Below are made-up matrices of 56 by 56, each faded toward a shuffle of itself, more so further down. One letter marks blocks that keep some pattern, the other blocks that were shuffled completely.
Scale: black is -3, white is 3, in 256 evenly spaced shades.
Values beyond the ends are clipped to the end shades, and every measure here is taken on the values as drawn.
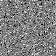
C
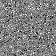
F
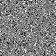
C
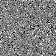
C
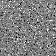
C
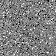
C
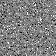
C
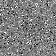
F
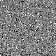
F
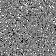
F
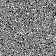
F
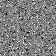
F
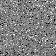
C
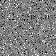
C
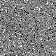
C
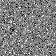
F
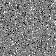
C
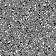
F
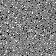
F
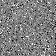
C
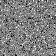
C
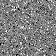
F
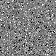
C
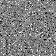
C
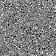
F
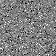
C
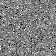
F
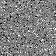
F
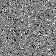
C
